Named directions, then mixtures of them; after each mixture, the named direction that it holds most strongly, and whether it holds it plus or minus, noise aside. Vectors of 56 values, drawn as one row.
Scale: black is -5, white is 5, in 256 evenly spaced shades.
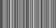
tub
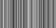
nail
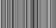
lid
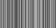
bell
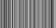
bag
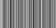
tub, minus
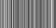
bag, minus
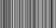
bag, plus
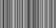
nail, minus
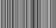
lid, plus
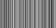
bag, plus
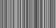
bell, minus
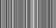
lid, minus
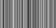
nail, minus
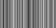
nail, minus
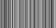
bag, plus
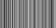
bag, plus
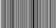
lid, plus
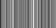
lid, minus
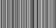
lid, plus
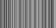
bag, plus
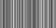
nail, minus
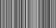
lid, minus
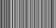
bag, plus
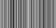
nail, plus
